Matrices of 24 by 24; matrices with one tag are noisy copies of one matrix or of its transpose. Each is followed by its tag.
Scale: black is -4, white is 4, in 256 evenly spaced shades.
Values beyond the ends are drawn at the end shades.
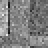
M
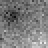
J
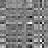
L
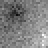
J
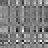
L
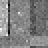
M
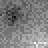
J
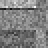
M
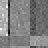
M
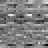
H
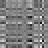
L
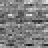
H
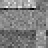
M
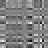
L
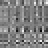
L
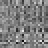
L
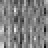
H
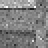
M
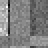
M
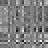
L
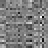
L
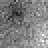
J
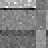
M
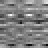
H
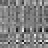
L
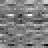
H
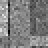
M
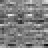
H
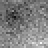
J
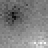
J
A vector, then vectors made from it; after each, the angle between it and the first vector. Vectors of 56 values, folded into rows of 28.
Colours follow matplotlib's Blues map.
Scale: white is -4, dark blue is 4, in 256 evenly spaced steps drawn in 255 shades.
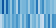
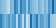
partly opposed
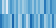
partly opposed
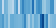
partly opposed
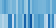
orthogonal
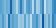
orthogonal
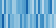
partly opposed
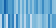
partly aligned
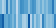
orthogonal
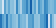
partly opposed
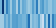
nearly parallel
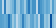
partly opposed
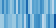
partly aligned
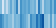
nearly opposite
